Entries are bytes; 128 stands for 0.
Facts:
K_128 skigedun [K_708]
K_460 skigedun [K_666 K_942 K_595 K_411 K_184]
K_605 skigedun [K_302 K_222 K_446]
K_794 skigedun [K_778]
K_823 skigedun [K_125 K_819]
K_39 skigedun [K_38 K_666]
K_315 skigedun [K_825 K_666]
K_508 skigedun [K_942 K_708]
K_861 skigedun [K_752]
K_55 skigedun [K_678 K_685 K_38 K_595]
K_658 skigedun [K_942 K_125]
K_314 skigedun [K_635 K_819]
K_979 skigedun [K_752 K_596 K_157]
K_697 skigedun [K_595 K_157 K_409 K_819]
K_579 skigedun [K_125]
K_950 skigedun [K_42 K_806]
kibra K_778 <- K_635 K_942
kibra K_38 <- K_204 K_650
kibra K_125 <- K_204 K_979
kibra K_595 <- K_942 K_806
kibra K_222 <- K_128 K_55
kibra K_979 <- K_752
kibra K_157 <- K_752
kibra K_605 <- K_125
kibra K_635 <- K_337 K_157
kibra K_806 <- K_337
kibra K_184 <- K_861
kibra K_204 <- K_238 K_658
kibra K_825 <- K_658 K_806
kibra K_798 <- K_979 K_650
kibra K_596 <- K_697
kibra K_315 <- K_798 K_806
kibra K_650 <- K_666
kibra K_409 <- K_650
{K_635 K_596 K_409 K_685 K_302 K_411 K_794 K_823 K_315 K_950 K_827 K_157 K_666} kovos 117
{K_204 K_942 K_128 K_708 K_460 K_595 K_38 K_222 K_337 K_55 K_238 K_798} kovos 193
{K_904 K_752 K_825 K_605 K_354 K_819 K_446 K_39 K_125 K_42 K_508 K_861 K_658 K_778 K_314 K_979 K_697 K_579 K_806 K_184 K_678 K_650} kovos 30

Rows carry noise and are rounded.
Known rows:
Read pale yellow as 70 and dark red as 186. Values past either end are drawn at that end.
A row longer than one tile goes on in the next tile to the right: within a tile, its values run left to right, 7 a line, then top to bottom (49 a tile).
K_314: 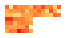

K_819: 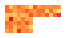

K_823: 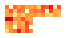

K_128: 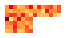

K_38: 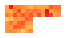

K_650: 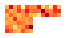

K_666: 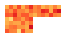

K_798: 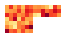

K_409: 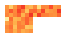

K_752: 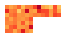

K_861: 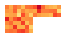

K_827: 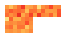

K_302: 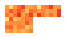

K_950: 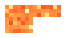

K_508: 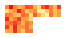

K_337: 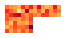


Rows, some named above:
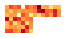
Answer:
K_979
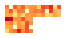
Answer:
K_823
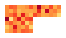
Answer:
K_55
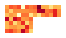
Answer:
K_979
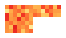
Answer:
K_460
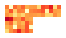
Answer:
K_823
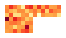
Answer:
K_658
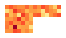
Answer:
K_39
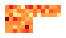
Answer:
K_658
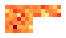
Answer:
K_39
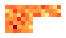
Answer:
K_39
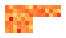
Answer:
K_819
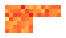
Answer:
K_595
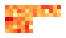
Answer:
K_579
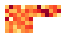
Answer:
K_204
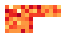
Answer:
K_157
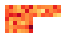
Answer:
K_942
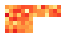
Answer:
K_315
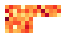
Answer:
K_125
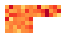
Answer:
K_238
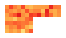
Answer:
K_222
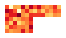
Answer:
K_635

